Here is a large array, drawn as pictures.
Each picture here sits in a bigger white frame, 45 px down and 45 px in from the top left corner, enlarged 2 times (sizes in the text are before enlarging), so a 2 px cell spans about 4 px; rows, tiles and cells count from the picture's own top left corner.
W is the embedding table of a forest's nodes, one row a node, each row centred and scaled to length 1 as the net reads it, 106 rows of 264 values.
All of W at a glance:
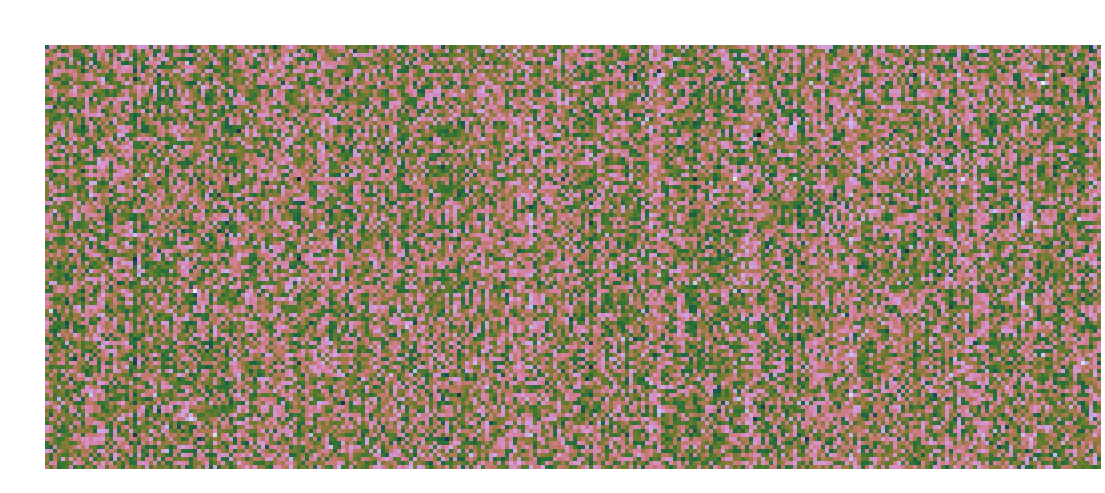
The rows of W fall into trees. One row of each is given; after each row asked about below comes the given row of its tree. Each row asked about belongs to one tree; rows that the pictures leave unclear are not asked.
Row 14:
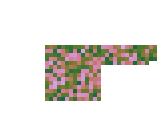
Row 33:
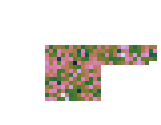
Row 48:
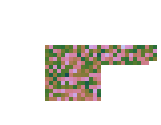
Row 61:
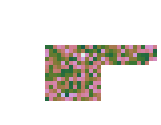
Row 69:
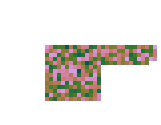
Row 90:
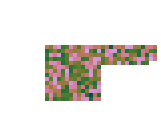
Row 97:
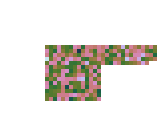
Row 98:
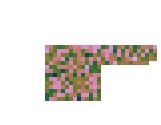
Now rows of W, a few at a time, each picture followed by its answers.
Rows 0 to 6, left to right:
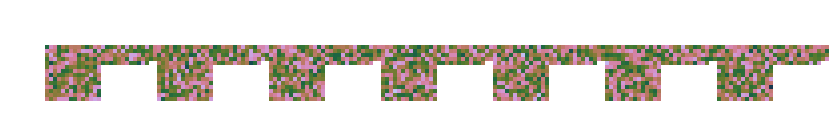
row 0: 48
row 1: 69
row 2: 61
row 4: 33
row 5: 14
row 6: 61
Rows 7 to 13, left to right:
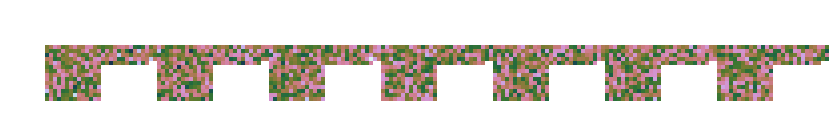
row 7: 90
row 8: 98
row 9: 69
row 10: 48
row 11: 90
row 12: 90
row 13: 14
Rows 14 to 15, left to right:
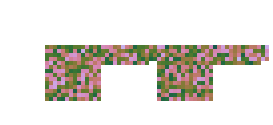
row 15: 69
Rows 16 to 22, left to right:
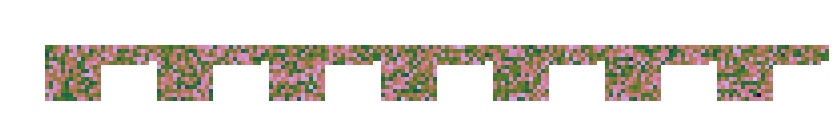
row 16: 90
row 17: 98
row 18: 14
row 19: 33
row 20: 61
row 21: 61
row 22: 61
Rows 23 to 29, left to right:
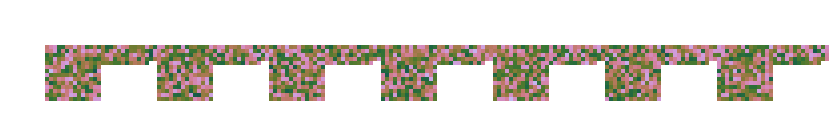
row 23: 48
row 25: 61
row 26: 90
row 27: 61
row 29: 69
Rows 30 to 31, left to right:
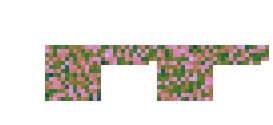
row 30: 98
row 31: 61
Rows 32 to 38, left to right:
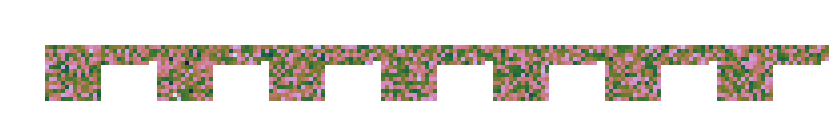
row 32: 98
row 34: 48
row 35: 61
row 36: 61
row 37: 48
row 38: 61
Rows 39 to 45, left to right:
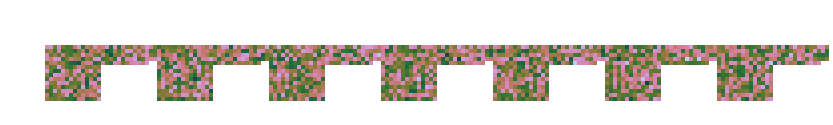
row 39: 97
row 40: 98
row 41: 90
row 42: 97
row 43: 97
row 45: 61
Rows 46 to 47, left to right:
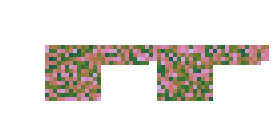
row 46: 69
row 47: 90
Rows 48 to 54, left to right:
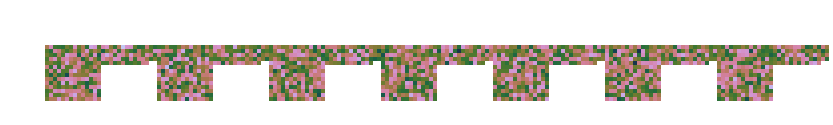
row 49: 14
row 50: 14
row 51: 90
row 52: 97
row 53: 33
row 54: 14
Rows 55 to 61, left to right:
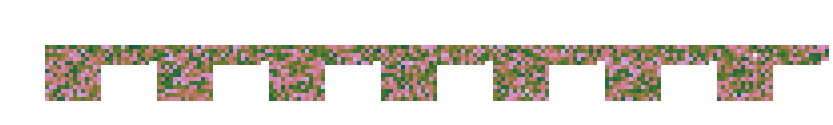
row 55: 14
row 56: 48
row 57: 14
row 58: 98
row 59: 48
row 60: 33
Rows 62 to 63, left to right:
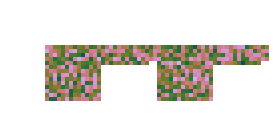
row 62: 69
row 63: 69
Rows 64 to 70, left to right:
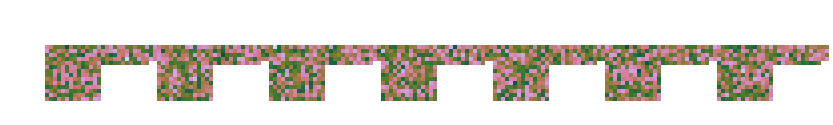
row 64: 69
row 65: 97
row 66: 97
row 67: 98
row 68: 14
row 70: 69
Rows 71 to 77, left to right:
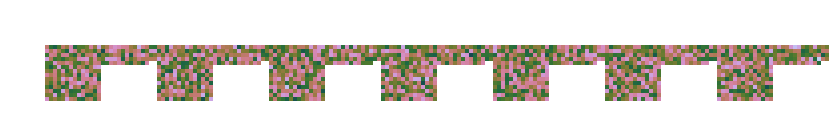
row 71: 69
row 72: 97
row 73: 98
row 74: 14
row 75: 69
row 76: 14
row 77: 33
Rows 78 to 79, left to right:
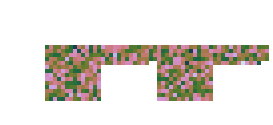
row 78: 14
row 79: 33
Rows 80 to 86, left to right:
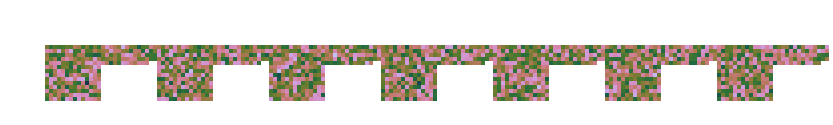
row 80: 14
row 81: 33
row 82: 48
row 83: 98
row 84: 69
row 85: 90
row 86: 98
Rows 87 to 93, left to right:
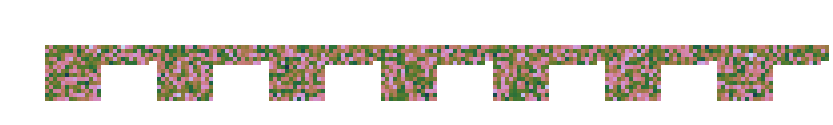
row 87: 48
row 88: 97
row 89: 61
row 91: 90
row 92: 14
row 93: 61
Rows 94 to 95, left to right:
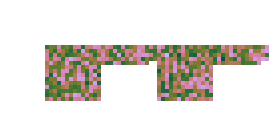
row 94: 97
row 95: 69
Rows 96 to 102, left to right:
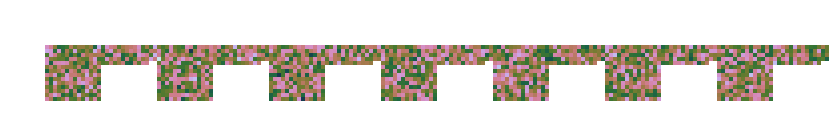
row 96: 69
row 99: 98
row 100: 14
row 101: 69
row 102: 14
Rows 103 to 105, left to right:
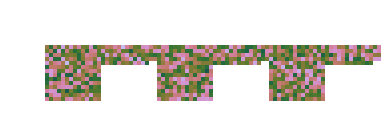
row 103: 33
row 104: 48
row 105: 69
